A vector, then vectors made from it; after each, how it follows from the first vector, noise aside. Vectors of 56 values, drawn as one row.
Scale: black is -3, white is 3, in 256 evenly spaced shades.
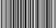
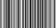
reversed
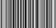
copied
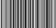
copied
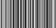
copied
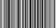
reversed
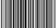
copied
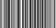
reversed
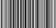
copied
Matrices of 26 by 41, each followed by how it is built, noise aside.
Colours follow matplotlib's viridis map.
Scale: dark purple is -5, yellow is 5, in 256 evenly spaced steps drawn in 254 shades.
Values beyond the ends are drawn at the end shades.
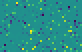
sparse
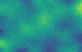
smooth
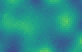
smooth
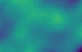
smooth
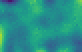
smooth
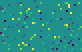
sparse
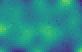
smooth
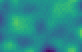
smooth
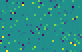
sparse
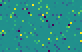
sparse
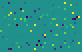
sparse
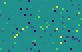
sparse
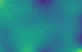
smooth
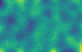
smooth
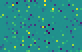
sparse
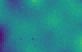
smooth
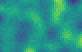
smooth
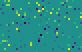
sparse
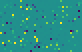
sparse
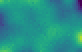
smooth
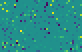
sparse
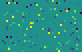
sparse
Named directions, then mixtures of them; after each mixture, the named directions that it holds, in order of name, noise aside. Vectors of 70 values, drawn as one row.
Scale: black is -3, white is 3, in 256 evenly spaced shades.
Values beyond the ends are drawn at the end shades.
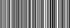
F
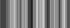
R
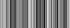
F, R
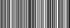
F, R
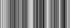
R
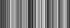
F, R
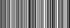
F, R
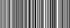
F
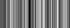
F, R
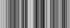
R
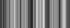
R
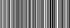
F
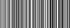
F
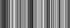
R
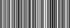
F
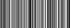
F, R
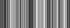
F, R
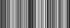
F, R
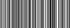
F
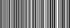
F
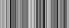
F, R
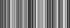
F, R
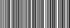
F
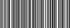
F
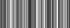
F, R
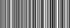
F
